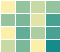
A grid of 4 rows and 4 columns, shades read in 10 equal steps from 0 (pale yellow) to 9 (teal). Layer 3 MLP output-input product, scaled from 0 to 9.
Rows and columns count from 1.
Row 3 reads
0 6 3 7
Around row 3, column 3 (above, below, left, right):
1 0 6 7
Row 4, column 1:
2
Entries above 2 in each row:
2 3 3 2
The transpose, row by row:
0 4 0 2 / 4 5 6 5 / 2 1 3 0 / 4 7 7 9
